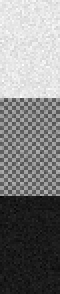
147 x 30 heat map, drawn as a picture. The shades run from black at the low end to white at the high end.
The table splits into 3 rows of 1 panel. Panel 1,1: very high, fine-grained, faint in contrast. Panel 2,1: middling, checkered, strong in contrast. Panel 3,1: very low, fine-grained, faint in contrast.
